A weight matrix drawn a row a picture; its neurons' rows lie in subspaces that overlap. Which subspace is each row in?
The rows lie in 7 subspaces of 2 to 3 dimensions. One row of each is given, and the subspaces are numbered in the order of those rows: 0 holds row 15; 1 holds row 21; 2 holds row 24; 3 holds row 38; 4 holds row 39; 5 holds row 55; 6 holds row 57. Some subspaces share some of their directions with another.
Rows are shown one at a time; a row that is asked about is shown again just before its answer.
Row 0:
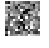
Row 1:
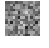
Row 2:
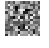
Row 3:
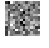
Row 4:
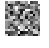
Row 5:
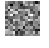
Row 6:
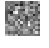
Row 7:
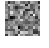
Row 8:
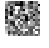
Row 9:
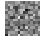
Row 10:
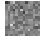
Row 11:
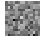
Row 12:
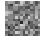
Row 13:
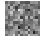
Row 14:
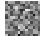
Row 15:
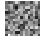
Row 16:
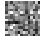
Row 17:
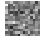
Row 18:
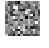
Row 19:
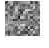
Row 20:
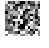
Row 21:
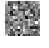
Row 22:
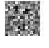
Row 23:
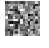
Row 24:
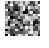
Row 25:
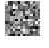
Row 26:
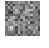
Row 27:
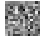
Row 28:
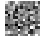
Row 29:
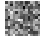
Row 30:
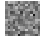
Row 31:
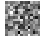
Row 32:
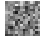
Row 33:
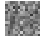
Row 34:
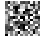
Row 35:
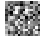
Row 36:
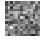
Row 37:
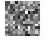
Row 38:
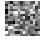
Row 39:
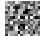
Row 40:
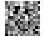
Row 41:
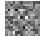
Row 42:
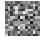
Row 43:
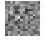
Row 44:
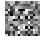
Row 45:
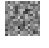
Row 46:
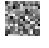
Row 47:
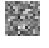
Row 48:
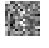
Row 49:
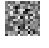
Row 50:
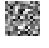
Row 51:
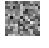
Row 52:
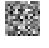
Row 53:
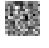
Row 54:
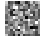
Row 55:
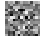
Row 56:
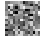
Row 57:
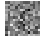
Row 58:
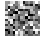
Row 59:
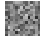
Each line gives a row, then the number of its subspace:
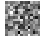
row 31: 2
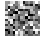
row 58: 5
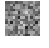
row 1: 4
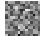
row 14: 4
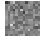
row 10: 6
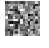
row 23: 4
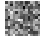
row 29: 2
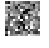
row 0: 6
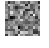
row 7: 4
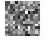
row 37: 6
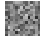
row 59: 0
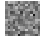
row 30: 4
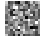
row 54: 1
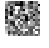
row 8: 0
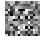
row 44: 5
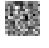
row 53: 0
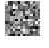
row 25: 1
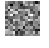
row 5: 5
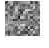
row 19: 1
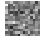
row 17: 3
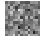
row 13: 2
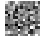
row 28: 1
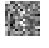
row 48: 6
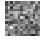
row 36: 3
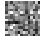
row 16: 3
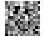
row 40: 0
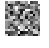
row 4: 4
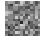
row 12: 0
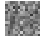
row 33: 6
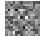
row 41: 5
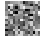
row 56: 5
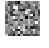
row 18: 1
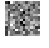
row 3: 6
